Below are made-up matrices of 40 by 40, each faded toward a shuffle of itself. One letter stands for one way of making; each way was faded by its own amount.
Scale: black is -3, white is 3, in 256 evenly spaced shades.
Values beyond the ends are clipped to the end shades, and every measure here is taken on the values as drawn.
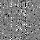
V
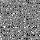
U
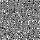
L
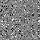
V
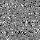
U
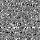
U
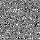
U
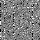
L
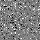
V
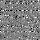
U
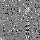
V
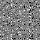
L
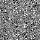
L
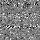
U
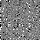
V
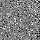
L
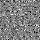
U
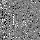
L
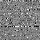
U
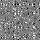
V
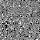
L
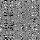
V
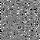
V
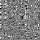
V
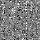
L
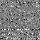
U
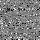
U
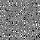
V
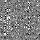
V
